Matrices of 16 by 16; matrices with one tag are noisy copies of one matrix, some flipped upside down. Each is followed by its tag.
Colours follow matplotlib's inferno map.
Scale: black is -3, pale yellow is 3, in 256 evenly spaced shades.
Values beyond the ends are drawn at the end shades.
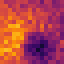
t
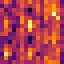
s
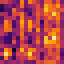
s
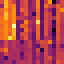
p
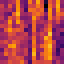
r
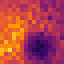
t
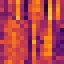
r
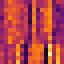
r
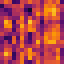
s
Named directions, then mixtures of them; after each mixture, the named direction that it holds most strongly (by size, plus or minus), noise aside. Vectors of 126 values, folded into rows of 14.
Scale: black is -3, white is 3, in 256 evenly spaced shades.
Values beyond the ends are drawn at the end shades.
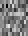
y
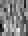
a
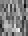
a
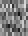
y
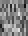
a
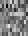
y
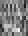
a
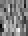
a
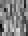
a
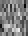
a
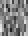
a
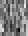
a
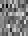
y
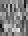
a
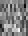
a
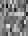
y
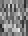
a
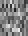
y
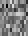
y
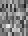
y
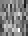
a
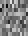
y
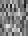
y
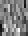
a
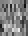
a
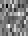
y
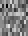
y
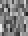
a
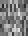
y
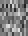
y
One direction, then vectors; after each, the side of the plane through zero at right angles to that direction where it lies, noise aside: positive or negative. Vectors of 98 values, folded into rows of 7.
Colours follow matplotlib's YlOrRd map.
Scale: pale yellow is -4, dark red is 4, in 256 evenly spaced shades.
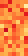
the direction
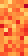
negative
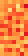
negative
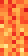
positive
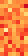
negative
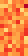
negative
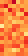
positive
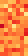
negative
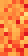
negative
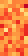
negative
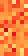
positive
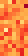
negative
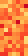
negative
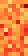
negative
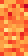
negative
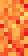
negative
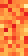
positive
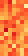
positive
